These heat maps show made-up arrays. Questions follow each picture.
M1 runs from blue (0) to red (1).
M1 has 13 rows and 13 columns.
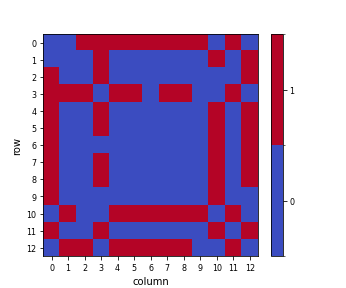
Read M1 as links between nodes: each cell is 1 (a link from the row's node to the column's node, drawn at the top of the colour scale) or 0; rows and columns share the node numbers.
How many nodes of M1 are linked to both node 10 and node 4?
0
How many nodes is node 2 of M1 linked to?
3
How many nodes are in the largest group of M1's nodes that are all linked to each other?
3
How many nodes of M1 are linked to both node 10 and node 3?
6
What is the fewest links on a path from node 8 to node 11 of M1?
2
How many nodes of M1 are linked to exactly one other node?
0
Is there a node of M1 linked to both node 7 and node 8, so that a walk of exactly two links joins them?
yes
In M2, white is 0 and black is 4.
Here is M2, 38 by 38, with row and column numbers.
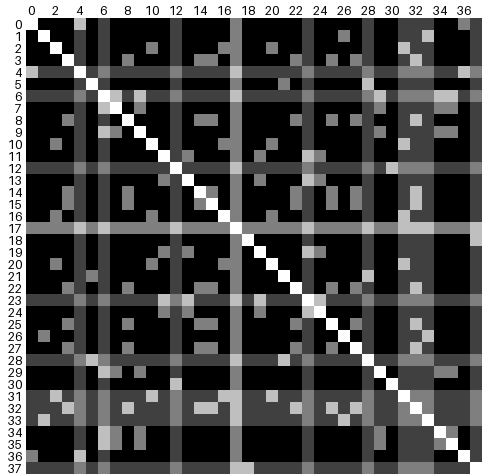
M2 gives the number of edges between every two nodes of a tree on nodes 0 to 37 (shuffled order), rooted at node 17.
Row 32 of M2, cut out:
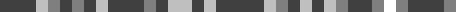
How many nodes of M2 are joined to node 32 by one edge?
8
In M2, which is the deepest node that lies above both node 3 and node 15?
32
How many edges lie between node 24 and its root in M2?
2
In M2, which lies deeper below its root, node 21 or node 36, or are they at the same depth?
the same depth
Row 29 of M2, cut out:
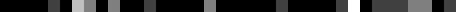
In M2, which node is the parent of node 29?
6
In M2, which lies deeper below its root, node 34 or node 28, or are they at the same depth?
node 34
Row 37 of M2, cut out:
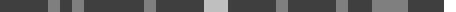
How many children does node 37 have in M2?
1
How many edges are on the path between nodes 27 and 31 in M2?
3
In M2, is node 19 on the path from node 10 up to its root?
no
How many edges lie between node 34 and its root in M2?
2
